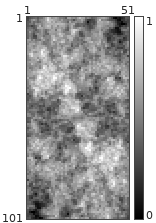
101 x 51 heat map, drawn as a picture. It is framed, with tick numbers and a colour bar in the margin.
Symmetry: a half turn. Grain: blotchy. Histogram: bell-shaped.
